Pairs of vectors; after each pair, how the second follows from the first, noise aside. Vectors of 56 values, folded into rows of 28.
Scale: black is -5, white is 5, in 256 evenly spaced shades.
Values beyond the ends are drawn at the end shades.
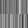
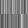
wrapped around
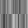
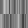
wrapped around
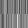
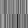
negated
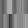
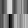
scaled up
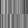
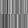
wrapped around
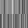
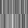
wrapped around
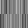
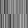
wrapped around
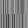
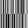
scaled up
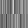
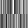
scaled up
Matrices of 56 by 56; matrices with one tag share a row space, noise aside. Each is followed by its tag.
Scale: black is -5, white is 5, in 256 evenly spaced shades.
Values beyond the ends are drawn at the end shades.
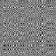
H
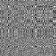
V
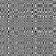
V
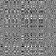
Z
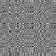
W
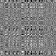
Z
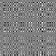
H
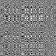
Z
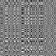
Z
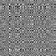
W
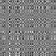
W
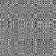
V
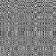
V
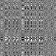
Z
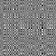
H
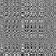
Z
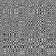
H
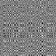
H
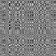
W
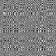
H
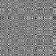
V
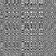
Z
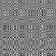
H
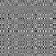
V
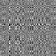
W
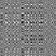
Z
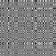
V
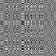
Z
